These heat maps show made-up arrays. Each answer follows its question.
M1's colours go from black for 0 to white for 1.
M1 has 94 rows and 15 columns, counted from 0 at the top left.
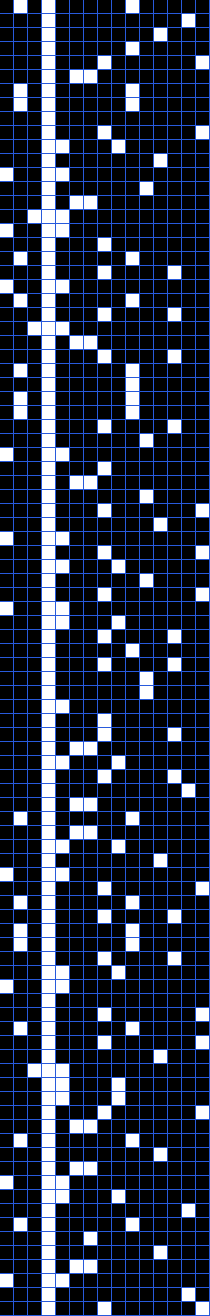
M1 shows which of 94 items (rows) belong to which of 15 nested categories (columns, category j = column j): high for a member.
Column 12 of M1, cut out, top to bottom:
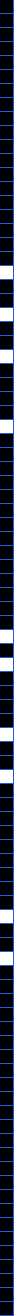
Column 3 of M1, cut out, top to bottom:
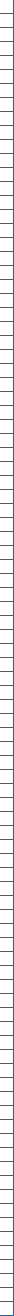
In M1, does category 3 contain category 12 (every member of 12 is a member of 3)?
yes
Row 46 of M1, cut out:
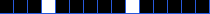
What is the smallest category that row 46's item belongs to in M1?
9
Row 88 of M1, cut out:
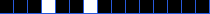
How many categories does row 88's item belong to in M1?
2
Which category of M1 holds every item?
3
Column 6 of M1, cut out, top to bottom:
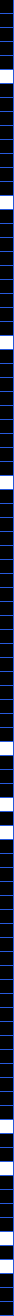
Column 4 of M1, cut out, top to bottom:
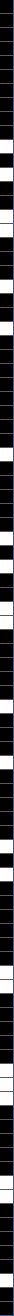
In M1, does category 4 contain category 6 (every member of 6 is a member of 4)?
no
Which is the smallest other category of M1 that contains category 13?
3
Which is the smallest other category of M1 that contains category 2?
4
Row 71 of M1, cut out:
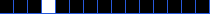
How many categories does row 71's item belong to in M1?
1
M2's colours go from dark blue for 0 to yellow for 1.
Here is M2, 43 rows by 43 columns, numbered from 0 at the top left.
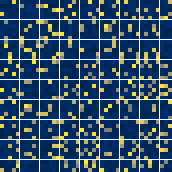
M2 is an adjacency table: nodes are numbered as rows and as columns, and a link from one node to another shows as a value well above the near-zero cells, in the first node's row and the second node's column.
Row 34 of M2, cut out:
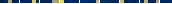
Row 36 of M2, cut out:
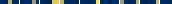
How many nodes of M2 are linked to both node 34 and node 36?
8
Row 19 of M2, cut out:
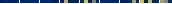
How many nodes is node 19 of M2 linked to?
8
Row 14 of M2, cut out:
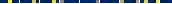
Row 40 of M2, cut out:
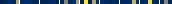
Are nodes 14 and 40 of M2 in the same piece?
yes
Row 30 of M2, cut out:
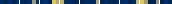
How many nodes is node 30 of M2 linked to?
9
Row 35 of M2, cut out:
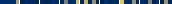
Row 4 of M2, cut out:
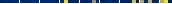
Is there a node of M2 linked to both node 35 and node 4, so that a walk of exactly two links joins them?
yes
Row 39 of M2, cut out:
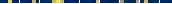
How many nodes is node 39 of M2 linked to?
9
